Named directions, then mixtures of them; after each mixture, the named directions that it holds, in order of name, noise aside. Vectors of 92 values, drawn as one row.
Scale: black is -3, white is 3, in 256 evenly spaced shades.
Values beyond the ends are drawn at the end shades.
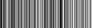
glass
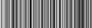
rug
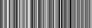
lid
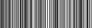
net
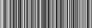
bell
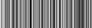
rug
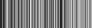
glass, rug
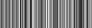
net, rug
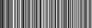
bell, rug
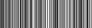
net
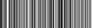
glass, lid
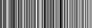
bell, glass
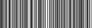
lid, net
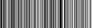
glass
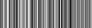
lid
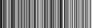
glass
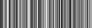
lid, net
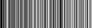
glass, net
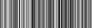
lid, net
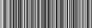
bell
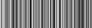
rug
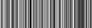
bell, rug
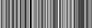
net, rug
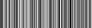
bell, lid
